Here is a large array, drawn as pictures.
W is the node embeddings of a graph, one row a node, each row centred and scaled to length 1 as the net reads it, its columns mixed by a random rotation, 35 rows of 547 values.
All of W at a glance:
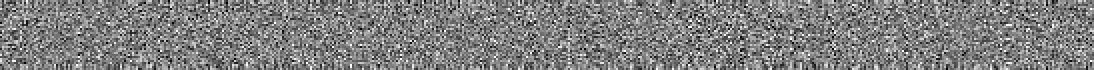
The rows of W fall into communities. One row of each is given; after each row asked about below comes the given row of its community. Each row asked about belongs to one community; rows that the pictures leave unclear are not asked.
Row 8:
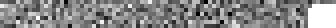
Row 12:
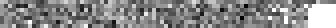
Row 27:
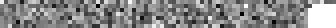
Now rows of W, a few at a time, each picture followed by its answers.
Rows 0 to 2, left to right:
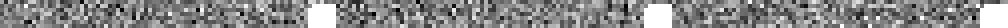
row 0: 27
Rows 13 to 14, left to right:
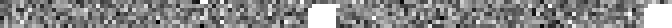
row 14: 8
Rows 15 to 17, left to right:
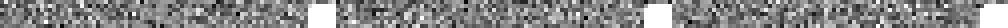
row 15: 12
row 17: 27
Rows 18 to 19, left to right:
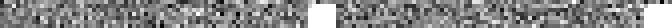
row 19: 12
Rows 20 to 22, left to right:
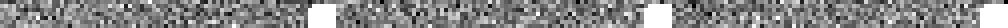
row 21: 8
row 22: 12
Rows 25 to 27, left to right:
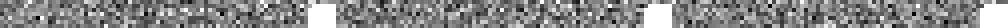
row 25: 27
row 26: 27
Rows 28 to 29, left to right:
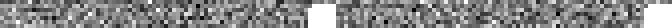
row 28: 8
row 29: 27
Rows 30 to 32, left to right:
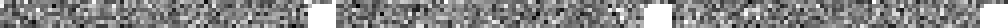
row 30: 8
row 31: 12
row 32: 8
